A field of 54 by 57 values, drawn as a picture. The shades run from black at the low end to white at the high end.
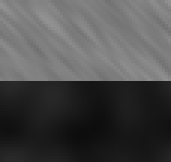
It is made of 2 by 1 panels. Panel 1,1: middling, slanting down to the right, faint in contrast. Panel 2,1: very low, smooth, faint in contrast.
